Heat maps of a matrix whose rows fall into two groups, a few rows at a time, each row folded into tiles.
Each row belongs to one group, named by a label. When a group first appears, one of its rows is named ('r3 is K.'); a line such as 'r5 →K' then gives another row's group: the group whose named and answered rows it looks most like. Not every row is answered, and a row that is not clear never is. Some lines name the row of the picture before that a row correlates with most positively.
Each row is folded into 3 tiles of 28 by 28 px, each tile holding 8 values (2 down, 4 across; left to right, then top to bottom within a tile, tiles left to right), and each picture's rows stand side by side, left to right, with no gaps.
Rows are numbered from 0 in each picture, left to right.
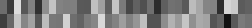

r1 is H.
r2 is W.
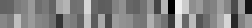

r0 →W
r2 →H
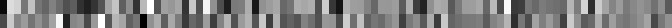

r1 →W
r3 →H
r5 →H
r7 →H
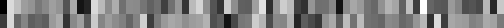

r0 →H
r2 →W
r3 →W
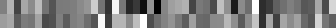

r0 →W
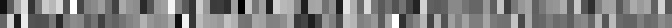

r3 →W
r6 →H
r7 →H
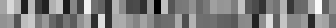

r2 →H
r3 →W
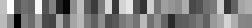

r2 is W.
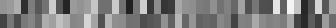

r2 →H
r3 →W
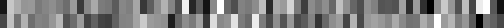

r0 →H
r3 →W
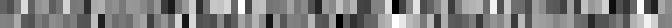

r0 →W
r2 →H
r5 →H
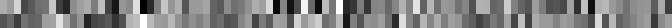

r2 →W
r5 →W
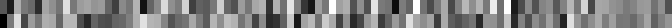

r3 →W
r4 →W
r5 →H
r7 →H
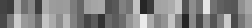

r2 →W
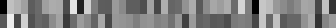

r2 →H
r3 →H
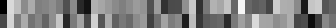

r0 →H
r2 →H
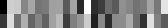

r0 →H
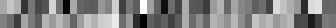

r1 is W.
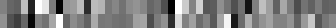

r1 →H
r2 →H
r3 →H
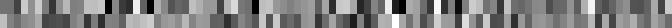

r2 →W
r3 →H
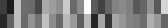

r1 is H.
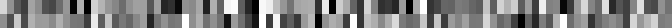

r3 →H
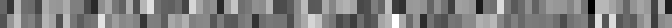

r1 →W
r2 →W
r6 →H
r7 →H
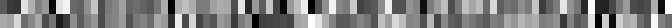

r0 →W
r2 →H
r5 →H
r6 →W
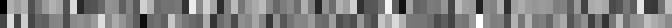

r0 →H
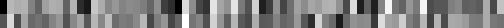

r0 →H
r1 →H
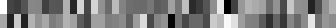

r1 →H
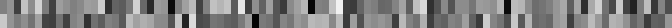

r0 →W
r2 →H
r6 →H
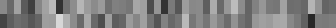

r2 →W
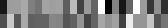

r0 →H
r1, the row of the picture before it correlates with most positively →1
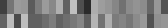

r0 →H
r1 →H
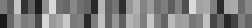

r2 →W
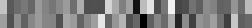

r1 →W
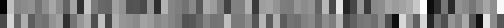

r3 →H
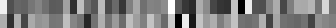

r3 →H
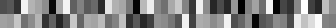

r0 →W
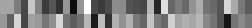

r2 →W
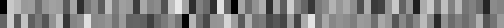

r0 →H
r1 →W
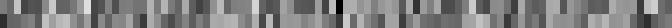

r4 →H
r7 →W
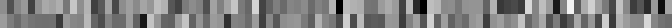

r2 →W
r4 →H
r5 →H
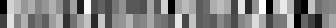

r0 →H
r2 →H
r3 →W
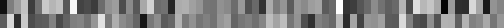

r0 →H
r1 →W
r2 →H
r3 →W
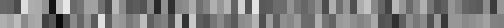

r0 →W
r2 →H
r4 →W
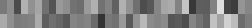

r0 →W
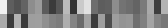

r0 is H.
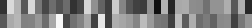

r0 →H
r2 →H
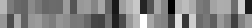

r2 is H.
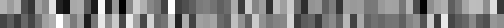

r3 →W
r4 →H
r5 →H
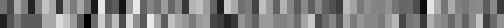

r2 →W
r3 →H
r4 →H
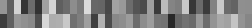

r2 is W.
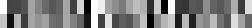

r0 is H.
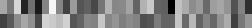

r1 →W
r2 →H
